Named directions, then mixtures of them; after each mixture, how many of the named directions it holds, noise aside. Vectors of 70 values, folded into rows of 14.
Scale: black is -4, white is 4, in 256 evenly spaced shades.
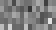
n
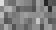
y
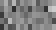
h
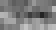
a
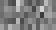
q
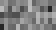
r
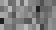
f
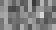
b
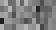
one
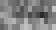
one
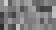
three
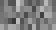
one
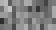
three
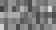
one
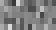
three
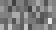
one
